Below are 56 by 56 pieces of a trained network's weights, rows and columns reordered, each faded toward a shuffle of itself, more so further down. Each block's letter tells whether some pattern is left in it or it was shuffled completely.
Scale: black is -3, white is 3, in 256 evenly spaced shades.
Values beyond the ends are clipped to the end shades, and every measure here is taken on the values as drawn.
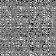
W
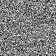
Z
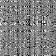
W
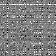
W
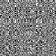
W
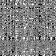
W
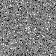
Z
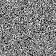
Z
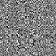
W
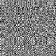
W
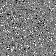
Z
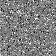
Z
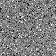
Z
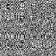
W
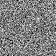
Z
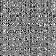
W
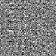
W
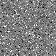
Z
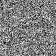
Z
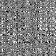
W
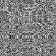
W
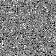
Z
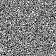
Z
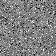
Z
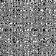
W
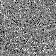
Z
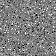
Z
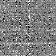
W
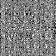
W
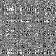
W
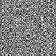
W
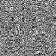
W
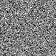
Z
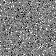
Z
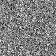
Z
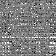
W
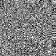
W
